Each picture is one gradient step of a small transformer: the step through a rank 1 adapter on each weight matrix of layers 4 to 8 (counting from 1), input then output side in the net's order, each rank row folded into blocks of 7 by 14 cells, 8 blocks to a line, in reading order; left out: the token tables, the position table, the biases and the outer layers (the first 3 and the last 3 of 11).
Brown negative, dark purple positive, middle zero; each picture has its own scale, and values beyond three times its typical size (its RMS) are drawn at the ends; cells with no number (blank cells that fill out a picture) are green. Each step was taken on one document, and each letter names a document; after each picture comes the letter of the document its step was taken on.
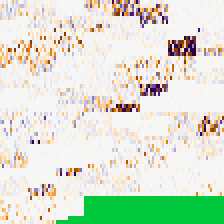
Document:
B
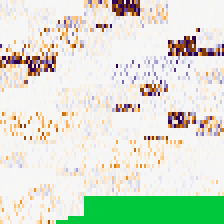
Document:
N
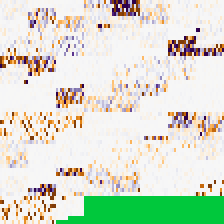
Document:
B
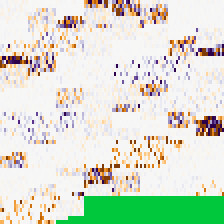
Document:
N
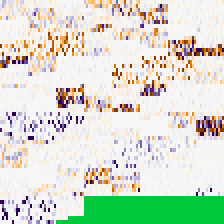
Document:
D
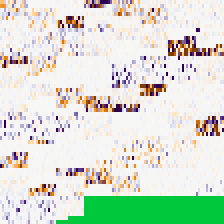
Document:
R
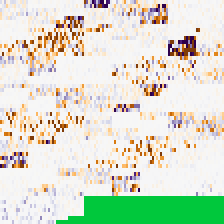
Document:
D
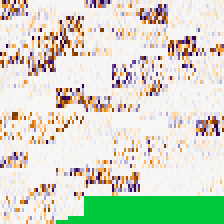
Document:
R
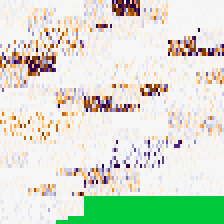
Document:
N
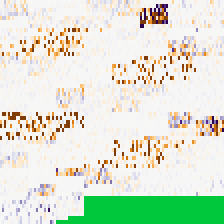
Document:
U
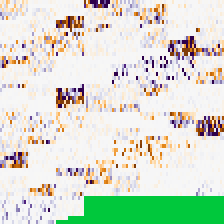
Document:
D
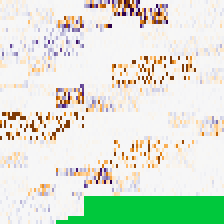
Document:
U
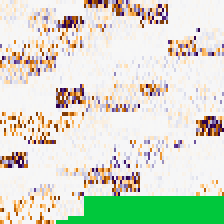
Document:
N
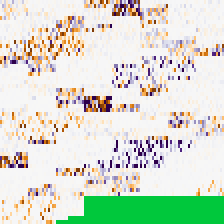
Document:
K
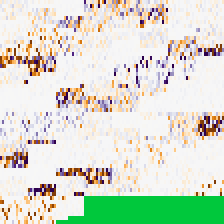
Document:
B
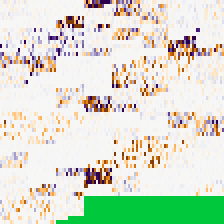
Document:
R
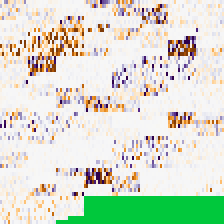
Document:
R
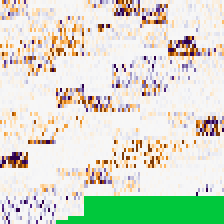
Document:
R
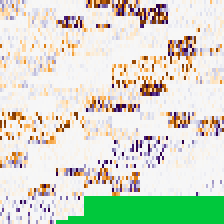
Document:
U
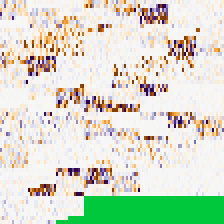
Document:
D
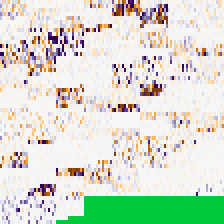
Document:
R
